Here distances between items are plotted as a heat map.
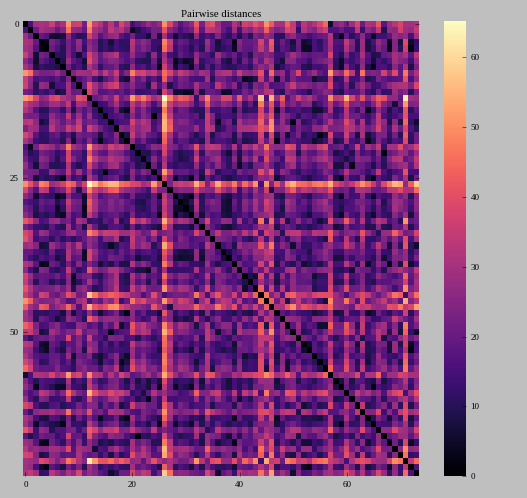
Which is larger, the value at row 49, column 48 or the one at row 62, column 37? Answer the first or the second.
the first
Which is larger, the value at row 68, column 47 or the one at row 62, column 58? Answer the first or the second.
the second
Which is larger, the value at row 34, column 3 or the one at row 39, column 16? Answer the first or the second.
the first
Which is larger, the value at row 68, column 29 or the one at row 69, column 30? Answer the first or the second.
the second
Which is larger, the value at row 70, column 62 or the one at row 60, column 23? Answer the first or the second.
the second
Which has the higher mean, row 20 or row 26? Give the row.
26
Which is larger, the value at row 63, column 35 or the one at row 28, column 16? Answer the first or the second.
the first
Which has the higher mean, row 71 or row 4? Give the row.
71
